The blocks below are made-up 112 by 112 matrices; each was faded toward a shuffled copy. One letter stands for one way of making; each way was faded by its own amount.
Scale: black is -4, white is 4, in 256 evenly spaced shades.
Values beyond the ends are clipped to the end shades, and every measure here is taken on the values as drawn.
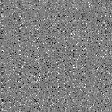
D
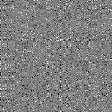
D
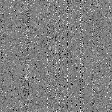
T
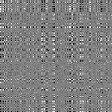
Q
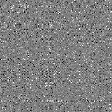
D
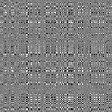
Q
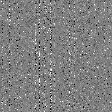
T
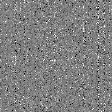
T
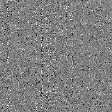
T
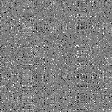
D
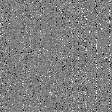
T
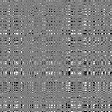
Q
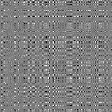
Q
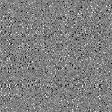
D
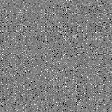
D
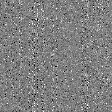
T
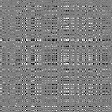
Q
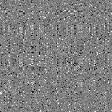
D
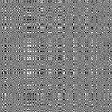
Q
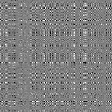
Q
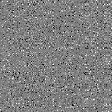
D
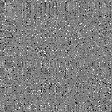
D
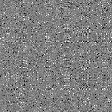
D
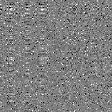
D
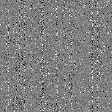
T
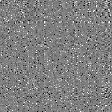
D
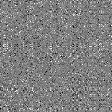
D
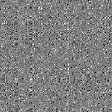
D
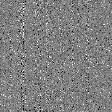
T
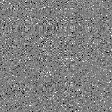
D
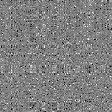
D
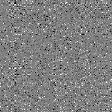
D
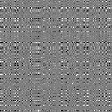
Q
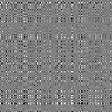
Q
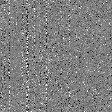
T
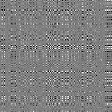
Q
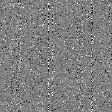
T
